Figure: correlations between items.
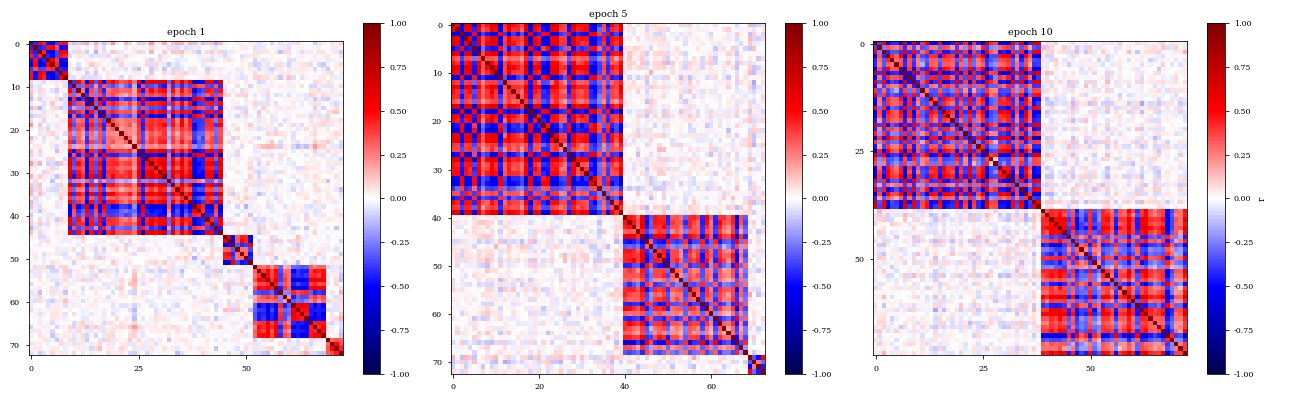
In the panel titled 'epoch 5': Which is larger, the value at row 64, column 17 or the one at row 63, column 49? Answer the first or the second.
the second
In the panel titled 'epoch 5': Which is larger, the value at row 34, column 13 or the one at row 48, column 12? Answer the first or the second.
the second
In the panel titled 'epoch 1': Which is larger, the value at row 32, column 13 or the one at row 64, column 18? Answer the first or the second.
the first
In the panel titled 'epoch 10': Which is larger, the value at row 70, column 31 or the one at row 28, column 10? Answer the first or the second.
the first
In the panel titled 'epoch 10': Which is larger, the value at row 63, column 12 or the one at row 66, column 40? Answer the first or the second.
the second
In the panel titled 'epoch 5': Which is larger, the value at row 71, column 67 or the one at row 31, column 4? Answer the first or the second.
the second
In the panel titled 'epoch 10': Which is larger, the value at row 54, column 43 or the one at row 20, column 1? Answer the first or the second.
the first
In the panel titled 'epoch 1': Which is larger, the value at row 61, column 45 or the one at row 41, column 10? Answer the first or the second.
the first
